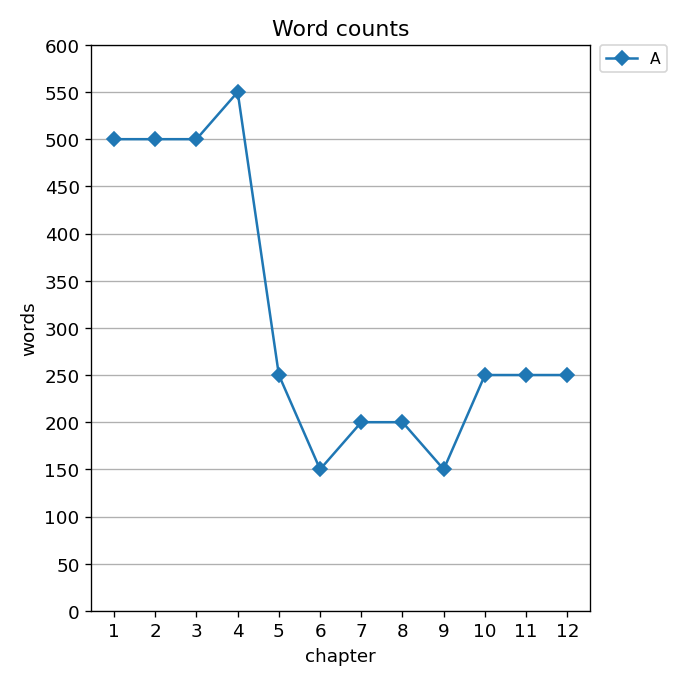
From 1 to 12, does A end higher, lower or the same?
lower
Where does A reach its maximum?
4
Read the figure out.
Title: Word counts
x-axis: chapter, ticks 1 2 3 4 5 6 7 8 9 10 11 12
y-axis: words, ticks 0 50 100 150 200 250 300 350 400 450 500 550 600
Legend: A
Values:
A: 500 500 500 550 250 150 200 200 150 250 250 250
